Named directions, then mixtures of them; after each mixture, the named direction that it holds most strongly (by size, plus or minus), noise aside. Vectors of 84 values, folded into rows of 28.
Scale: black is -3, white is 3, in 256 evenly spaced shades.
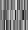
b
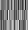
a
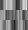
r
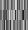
b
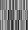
a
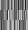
a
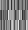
a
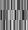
b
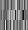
b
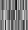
b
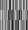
a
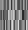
b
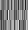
a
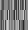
a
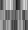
r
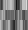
r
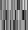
b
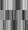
r
